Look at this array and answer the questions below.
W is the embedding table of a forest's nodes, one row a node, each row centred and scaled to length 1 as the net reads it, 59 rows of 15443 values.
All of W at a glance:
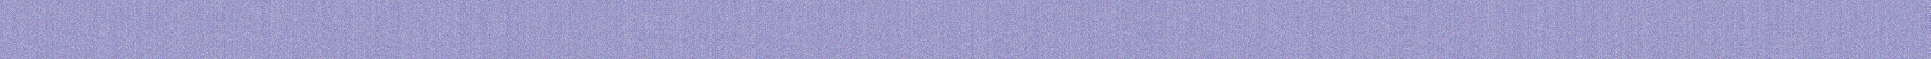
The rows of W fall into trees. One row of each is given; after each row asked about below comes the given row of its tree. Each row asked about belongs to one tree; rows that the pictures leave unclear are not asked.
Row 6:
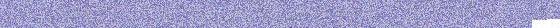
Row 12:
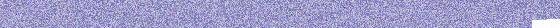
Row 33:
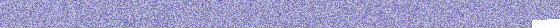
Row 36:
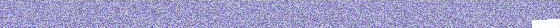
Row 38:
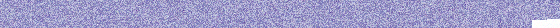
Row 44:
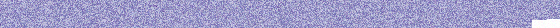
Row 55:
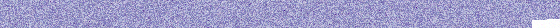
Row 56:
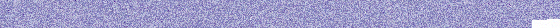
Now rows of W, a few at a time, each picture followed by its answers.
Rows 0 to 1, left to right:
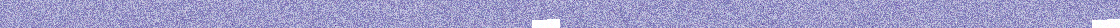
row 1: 36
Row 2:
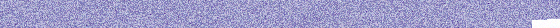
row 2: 36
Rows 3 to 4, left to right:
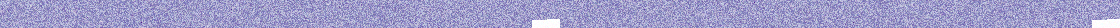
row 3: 33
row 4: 38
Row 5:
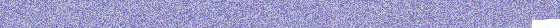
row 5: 12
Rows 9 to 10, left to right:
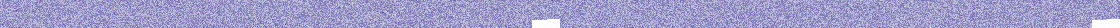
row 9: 38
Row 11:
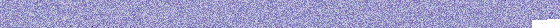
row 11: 38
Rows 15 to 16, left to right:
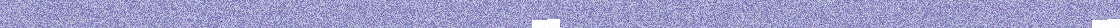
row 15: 44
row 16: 33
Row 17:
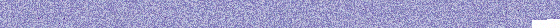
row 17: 44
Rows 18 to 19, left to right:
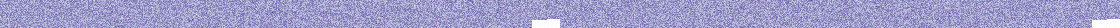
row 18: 44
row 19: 6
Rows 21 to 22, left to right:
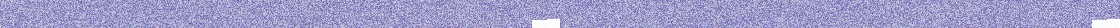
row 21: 36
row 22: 12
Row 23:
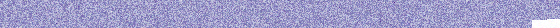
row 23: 33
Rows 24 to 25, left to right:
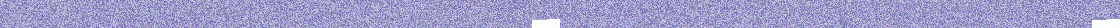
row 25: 44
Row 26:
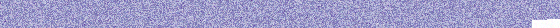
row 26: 6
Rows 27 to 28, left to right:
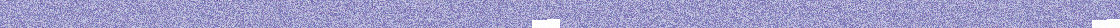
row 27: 44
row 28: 44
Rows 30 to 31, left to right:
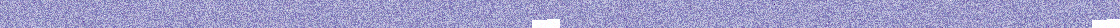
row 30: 6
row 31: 6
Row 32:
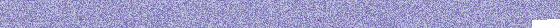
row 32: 33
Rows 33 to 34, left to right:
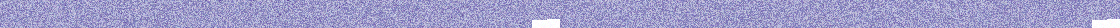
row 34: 12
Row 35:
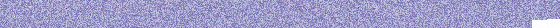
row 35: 12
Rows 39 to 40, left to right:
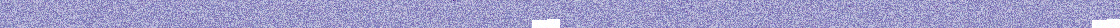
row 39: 56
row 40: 56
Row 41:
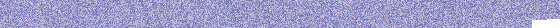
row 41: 6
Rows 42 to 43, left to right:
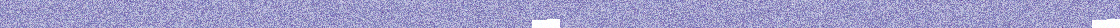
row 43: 12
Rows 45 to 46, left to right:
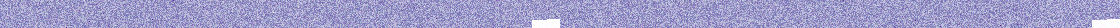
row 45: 55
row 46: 6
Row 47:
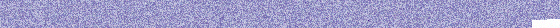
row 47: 6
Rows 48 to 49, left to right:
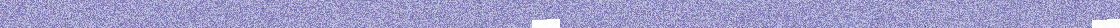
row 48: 12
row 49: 12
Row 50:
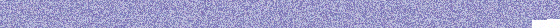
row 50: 44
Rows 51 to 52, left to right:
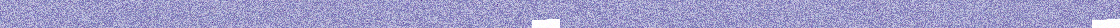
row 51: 55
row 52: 12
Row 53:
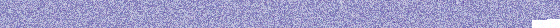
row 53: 44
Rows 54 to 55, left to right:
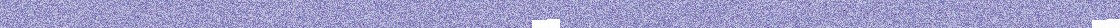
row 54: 38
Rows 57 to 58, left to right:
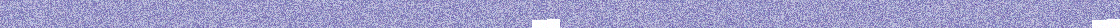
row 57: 6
